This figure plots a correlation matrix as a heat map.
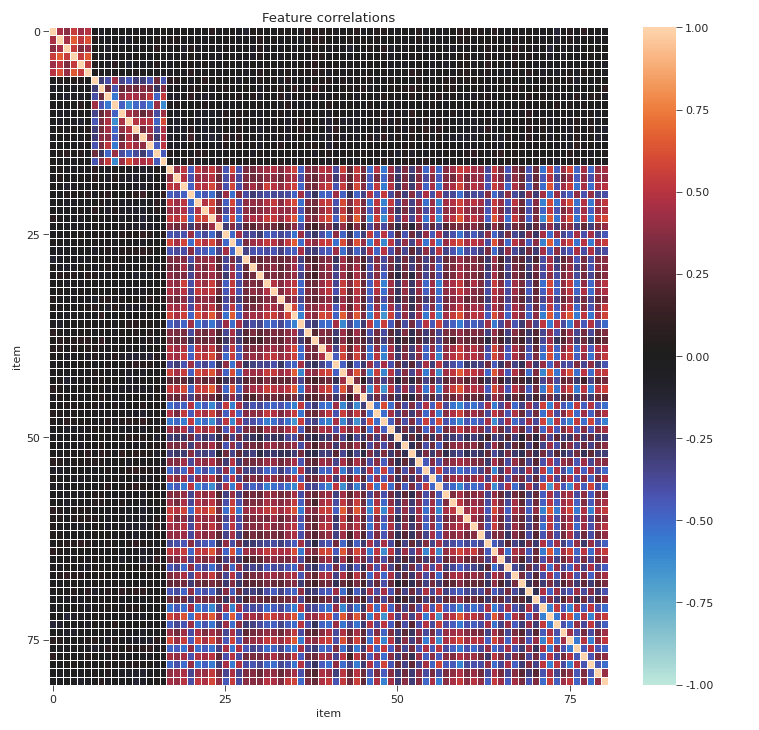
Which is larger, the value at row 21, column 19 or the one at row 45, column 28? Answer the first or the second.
the first
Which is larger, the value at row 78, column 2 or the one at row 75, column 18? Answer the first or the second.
the second
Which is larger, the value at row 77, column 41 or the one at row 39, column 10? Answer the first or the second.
the second
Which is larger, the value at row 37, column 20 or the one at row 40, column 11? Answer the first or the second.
the second
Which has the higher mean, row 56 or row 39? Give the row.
39
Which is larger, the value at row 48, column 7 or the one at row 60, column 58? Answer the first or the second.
the second
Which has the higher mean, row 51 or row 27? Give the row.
51
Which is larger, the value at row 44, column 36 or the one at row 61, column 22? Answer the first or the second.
the second
